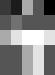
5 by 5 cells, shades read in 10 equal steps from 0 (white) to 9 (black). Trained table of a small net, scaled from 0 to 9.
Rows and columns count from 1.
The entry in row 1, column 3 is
3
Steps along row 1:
up down up up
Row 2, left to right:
6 5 6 6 6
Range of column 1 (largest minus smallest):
4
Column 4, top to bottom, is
6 6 0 1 1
